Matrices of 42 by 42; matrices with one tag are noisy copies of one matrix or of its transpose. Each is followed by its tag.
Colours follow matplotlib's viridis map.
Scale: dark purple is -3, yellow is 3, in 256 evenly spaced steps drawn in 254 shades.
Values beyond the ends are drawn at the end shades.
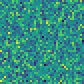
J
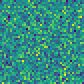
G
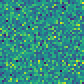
G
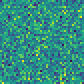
G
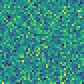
G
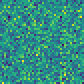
G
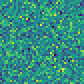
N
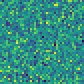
J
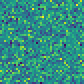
J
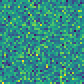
G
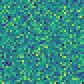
G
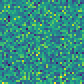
G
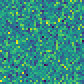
J
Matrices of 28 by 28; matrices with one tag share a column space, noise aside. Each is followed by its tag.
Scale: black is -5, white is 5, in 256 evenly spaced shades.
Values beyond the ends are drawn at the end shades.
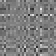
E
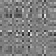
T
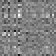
T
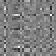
E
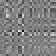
T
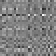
E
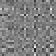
E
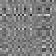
E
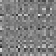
E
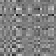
E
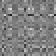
E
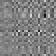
T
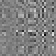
T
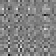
E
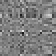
T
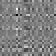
E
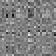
T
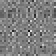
T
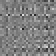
E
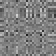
T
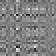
E
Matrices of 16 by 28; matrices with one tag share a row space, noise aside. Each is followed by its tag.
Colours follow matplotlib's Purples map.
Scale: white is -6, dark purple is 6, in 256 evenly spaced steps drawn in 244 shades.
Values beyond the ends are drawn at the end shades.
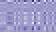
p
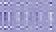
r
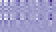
r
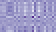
p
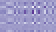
p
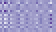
r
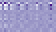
r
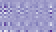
r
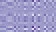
p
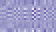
p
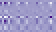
r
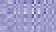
p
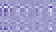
r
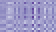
p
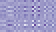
p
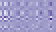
r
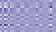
r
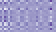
r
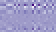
p
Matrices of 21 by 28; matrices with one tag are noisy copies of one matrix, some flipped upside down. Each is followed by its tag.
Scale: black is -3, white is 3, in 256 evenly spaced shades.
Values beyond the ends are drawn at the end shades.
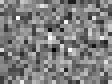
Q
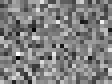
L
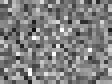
L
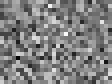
L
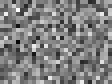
L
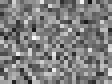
L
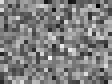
Q
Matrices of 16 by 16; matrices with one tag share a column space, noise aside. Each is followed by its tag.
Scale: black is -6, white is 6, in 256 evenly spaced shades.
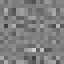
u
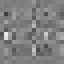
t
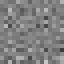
u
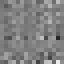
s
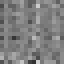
s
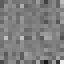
s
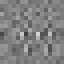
t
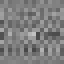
t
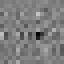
t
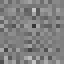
u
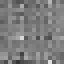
s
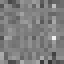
s
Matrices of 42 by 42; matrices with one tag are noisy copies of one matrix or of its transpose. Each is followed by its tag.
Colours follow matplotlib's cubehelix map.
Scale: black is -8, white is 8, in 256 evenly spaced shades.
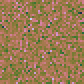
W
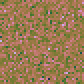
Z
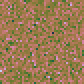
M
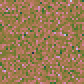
M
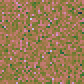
W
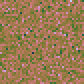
M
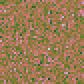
Z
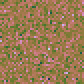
Z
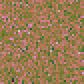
W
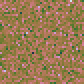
M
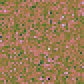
Z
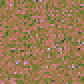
Z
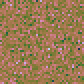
Z
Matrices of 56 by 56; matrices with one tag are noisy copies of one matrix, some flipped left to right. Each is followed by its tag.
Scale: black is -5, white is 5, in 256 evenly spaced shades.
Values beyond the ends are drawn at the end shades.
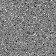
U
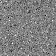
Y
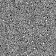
Y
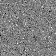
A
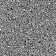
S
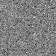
U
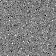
Y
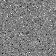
U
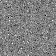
Y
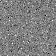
Y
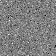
Y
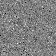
A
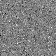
A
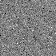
A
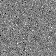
A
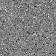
U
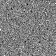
S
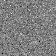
U
